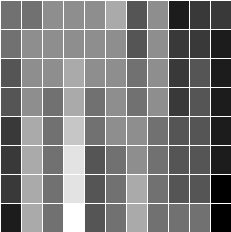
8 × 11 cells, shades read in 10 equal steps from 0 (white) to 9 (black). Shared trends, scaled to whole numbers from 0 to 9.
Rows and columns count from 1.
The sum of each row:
57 57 55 57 55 56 56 54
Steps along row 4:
down up down up down up down up down up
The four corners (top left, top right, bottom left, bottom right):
5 7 8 9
